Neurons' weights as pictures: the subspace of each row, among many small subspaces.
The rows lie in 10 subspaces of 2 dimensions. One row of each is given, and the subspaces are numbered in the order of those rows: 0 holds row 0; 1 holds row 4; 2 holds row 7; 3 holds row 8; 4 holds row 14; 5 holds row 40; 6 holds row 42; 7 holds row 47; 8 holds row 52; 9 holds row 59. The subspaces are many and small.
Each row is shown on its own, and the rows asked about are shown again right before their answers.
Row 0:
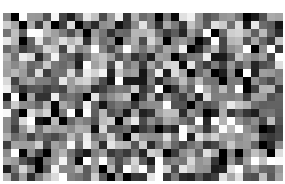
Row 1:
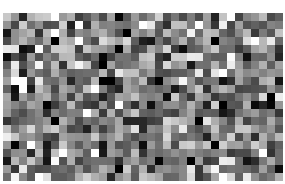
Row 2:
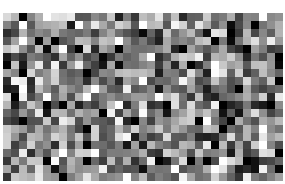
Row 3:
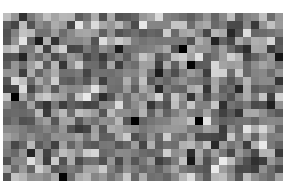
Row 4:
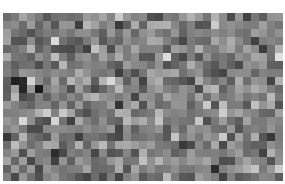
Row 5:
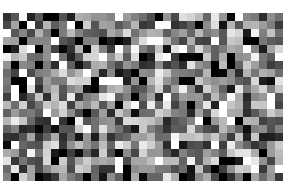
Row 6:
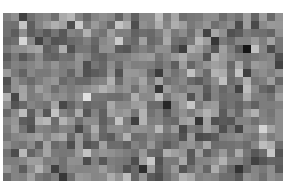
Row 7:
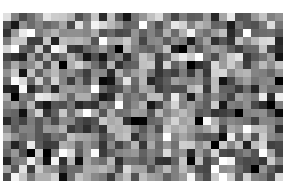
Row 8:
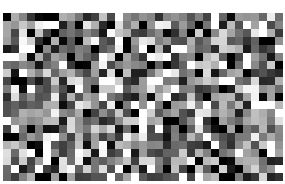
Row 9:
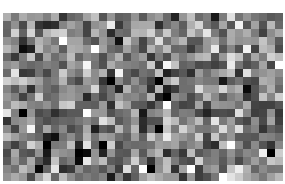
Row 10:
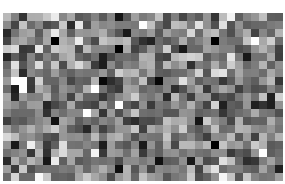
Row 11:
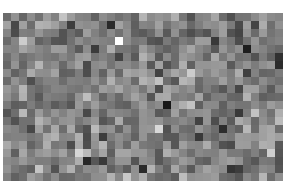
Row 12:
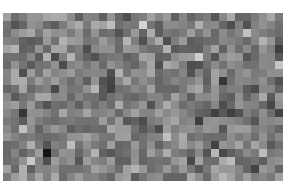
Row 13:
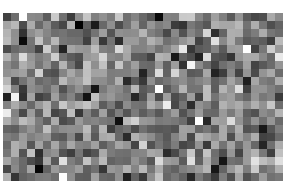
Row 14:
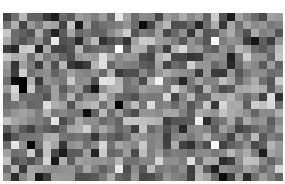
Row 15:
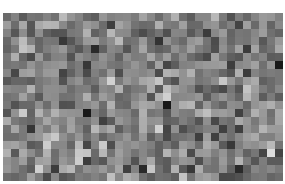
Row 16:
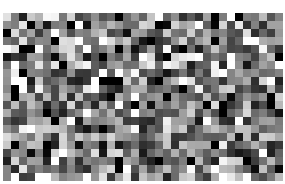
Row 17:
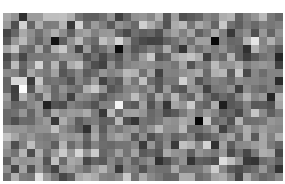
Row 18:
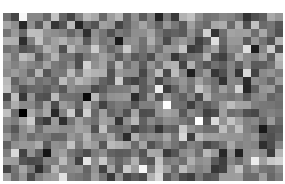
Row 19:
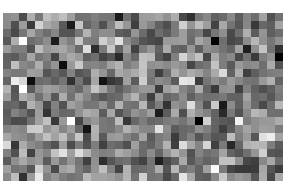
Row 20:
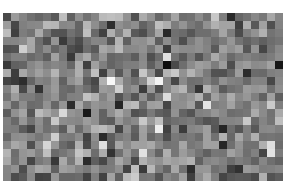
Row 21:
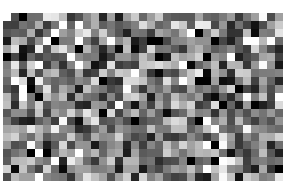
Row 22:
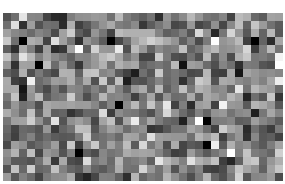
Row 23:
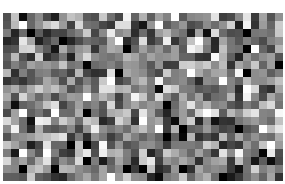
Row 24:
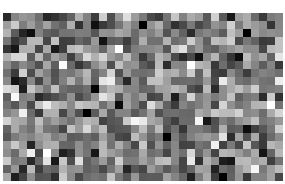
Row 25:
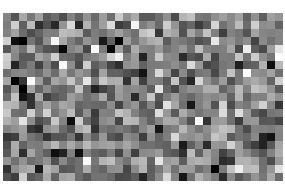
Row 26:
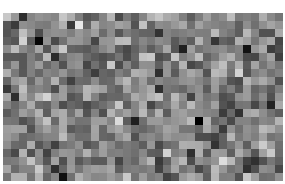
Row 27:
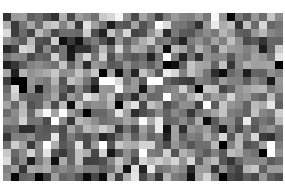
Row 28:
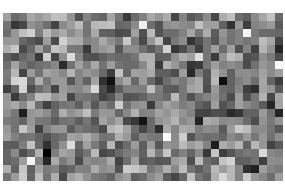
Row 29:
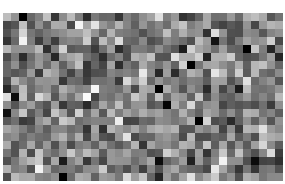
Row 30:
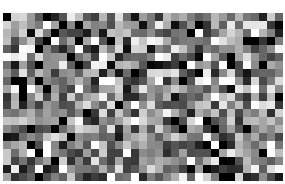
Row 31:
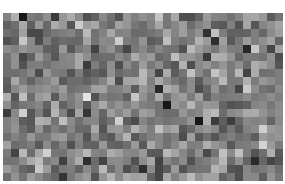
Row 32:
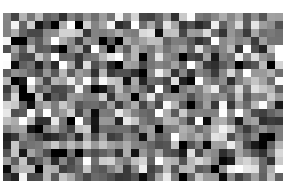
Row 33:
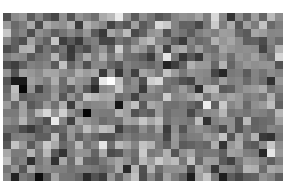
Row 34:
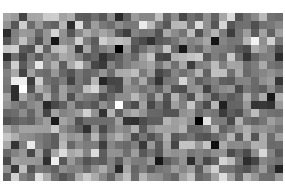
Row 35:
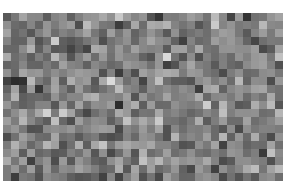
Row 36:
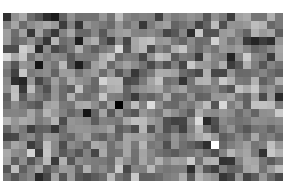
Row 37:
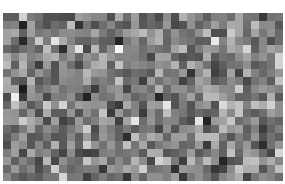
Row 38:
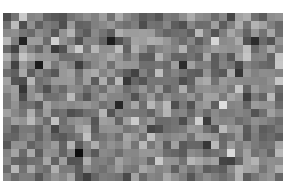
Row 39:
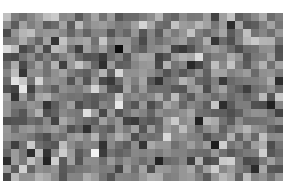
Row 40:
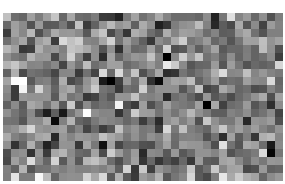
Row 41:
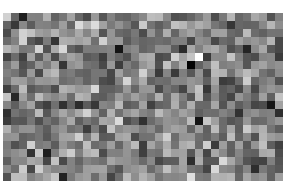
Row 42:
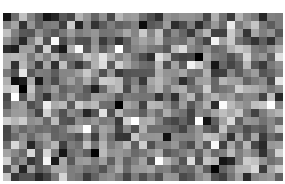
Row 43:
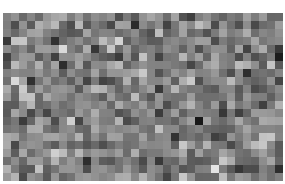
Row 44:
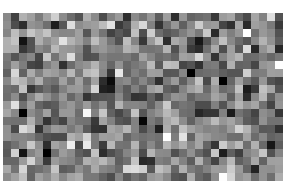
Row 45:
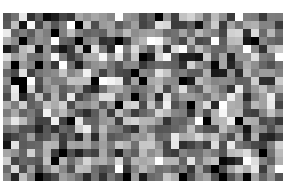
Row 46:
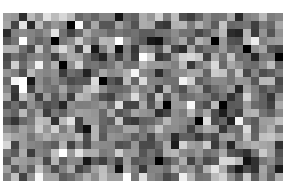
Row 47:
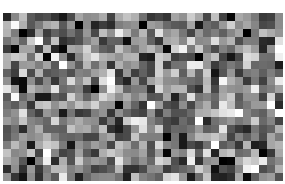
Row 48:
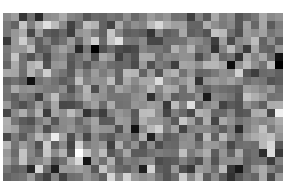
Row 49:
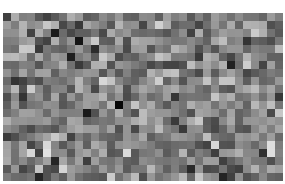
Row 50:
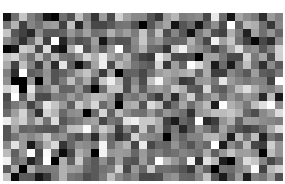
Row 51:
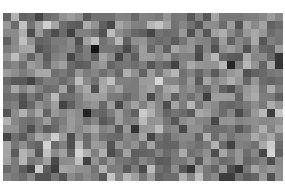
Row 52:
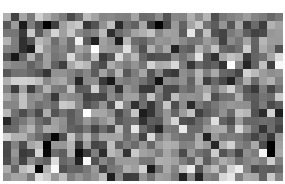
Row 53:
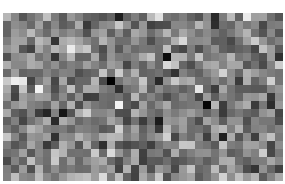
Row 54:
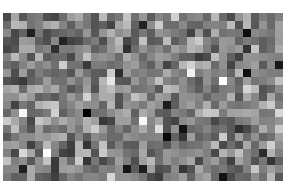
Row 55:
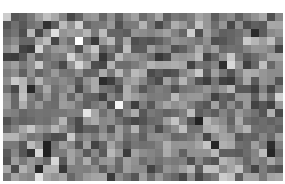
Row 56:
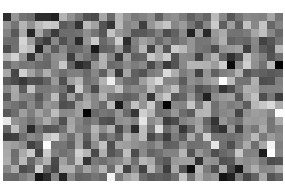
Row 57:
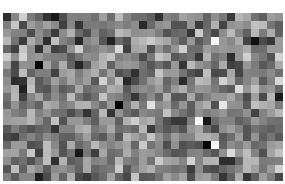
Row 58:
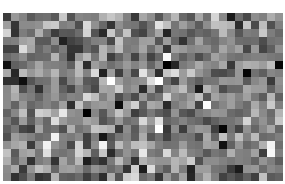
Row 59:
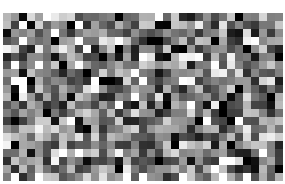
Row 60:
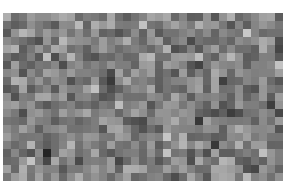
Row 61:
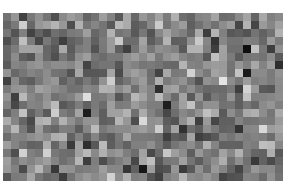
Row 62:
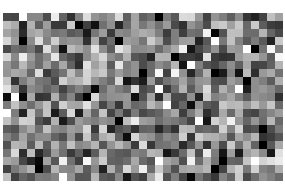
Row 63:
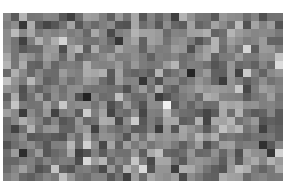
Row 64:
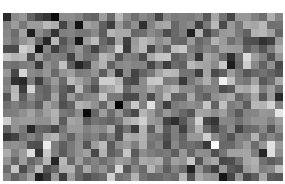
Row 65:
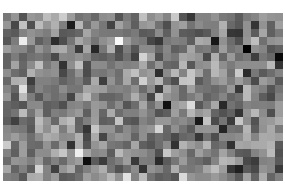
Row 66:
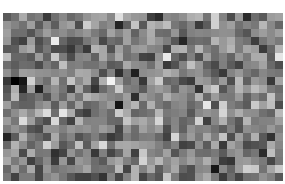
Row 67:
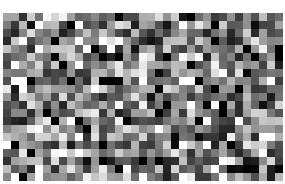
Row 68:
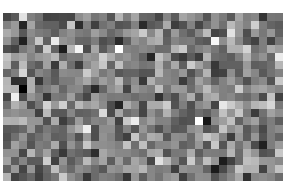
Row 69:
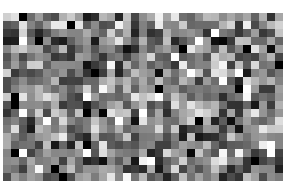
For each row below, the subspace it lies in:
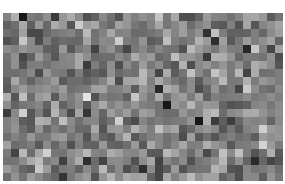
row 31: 0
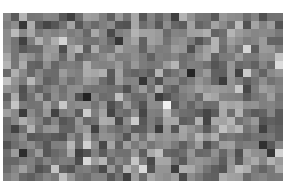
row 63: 6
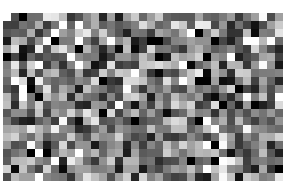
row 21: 8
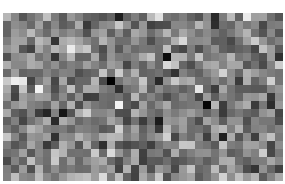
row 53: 1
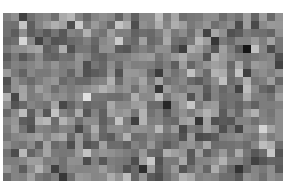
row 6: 2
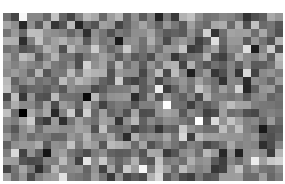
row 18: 0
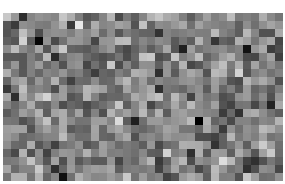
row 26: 7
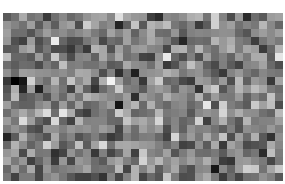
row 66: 1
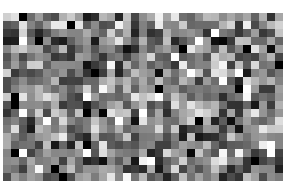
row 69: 7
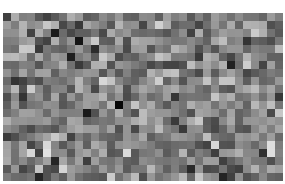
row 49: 8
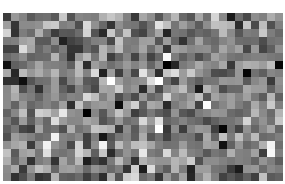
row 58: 5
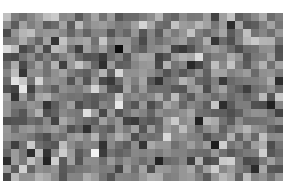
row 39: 6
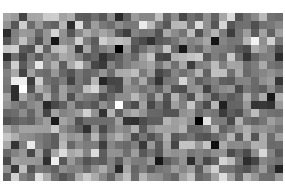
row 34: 4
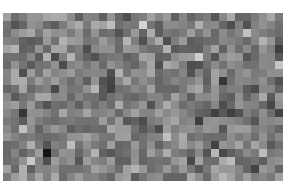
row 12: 7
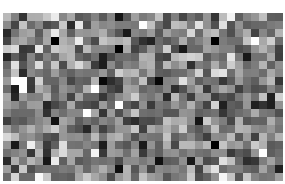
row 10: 4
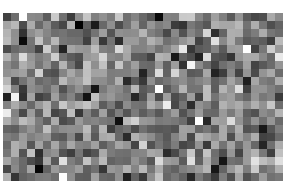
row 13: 0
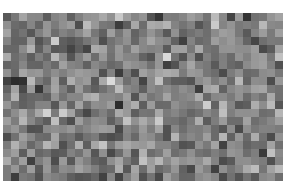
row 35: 1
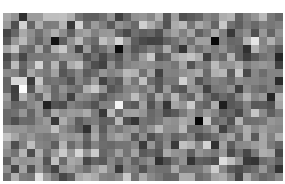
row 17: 4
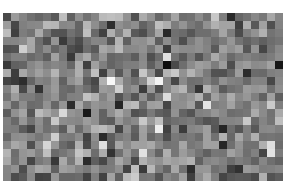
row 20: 5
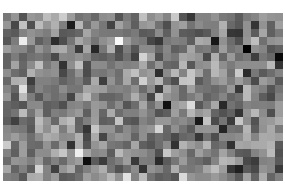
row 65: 9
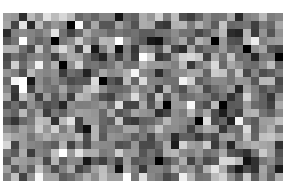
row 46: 9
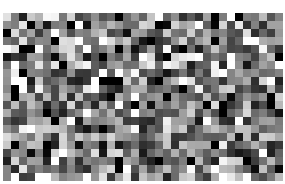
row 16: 9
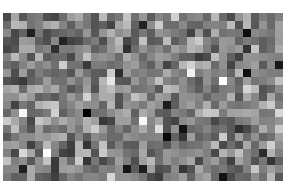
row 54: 2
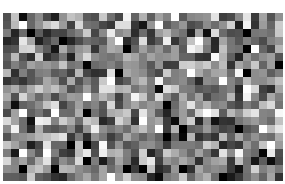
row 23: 2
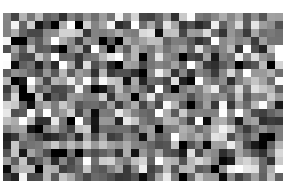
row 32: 1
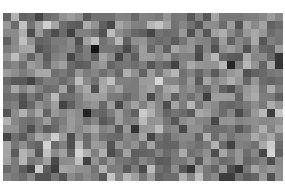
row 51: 8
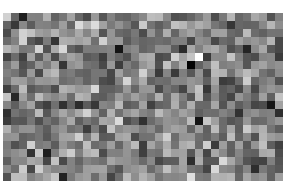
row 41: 0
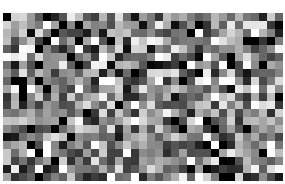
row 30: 8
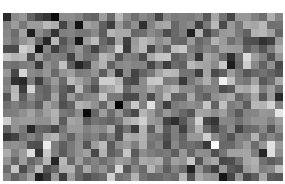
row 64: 3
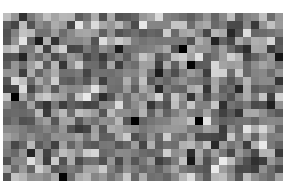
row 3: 2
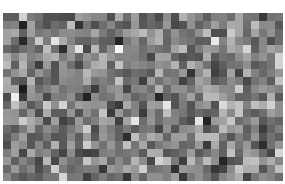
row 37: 6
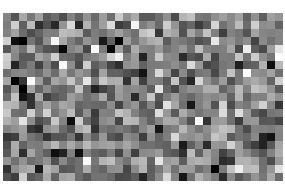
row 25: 1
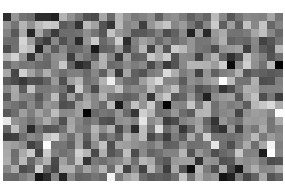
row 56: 3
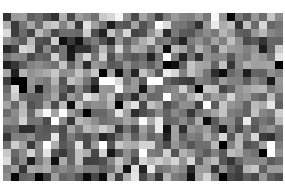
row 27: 5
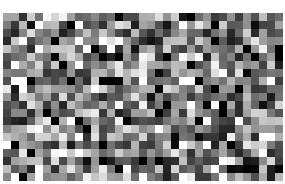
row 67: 5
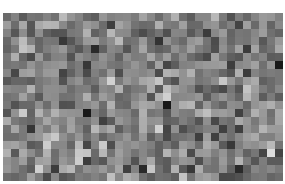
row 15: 4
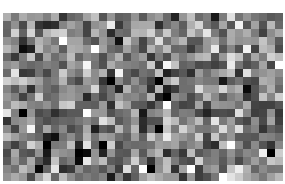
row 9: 4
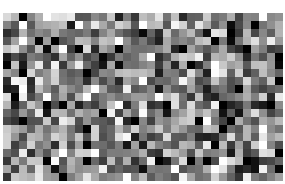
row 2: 6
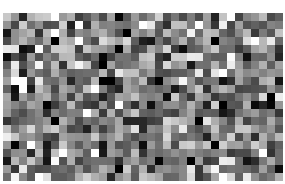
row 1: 4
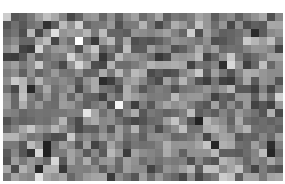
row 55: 8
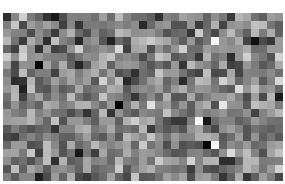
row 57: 3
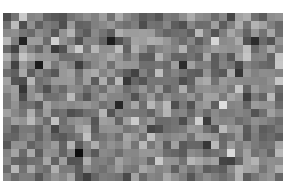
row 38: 3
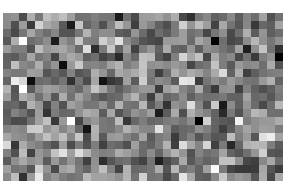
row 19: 5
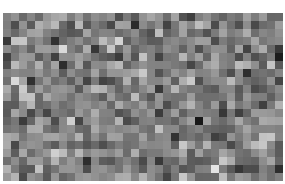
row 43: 1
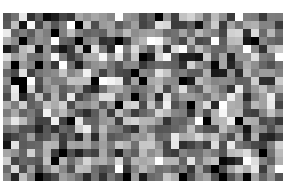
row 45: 9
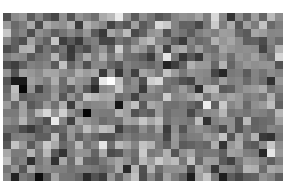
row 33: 5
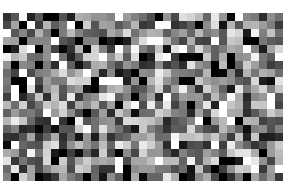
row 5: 9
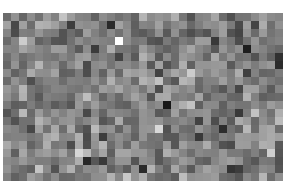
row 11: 9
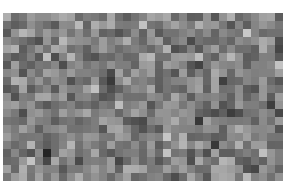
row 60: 7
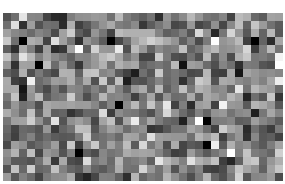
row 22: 3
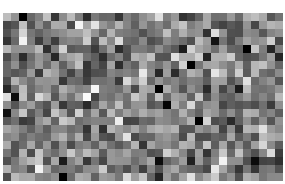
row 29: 0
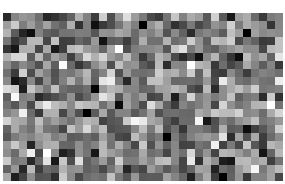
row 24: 2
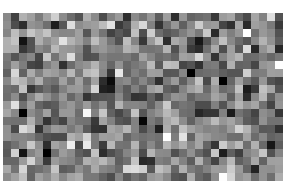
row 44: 7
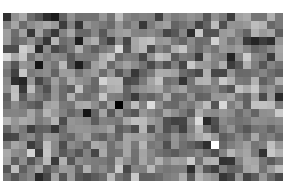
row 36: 3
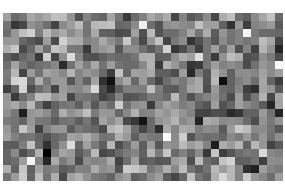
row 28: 7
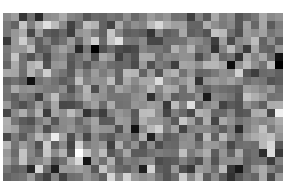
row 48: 8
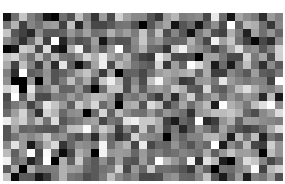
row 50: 6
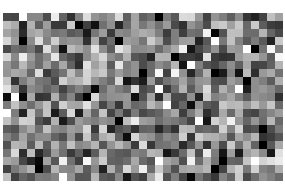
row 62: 0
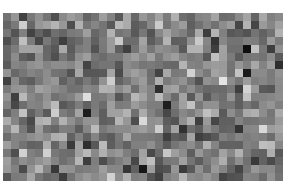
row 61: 2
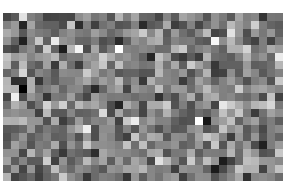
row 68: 6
